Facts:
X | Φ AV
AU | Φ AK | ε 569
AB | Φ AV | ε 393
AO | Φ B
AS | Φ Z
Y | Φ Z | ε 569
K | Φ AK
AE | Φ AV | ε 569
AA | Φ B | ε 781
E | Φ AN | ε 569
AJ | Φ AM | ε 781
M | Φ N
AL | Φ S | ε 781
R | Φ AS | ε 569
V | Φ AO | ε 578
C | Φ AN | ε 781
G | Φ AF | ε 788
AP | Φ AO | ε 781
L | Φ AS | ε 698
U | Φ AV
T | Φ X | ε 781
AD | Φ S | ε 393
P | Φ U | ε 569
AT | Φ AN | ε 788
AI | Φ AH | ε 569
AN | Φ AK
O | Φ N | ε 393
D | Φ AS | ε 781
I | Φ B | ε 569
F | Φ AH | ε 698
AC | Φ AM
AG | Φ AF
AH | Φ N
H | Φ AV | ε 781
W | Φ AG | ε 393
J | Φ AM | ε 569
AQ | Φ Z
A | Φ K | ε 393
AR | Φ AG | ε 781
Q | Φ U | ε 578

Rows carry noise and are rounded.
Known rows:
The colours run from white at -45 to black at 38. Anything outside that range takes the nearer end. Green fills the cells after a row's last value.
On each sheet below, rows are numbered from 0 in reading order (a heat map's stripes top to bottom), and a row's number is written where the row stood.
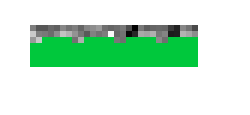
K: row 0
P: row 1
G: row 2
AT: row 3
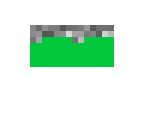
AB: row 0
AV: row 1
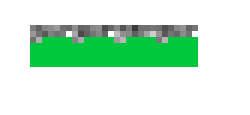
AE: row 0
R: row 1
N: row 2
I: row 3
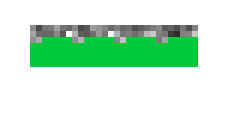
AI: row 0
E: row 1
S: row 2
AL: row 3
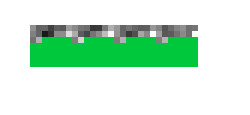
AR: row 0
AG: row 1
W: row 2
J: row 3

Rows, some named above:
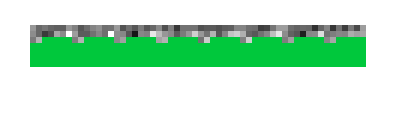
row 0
W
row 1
J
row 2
F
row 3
AH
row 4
AO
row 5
AF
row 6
L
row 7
V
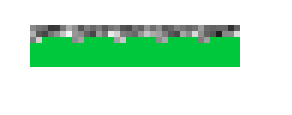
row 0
AG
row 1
O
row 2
AN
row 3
A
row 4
L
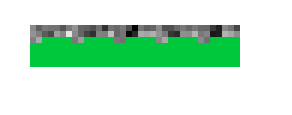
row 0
AD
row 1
D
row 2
G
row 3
C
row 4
AT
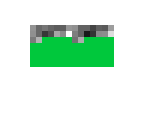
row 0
W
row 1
AR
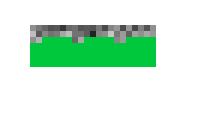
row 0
AS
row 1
AP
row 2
Q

